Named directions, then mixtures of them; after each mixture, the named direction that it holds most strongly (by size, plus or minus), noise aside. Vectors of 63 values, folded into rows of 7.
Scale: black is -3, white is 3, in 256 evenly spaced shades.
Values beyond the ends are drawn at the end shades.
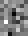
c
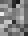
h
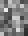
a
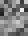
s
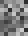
s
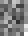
h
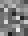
c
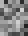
s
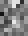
h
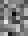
c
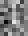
h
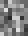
a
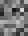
s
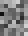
h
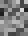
s
